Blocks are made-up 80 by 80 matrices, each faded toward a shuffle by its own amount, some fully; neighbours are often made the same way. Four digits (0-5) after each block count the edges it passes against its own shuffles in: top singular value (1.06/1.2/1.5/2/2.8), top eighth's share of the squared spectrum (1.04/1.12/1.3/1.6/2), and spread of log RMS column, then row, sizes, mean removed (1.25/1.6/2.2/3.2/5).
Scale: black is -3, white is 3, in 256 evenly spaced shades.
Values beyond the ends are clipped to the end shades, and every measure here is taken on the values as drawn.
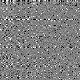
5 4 2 3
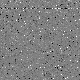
3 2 0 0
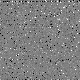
3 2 0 1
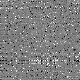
4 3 1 2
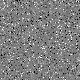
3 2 0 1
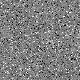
2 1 0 1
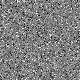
1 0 0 0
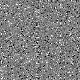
3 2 1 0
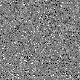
3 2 0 1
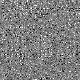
3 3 1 2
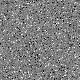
0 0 0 0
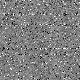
3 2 0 2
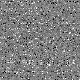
3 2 0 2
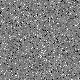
0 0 0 0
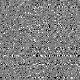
4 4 2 3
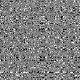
4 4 2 3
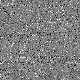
3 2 0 1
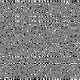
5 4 2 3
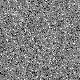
1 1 0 0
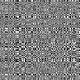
5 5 4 4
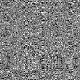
4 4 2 2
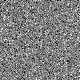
2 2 0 0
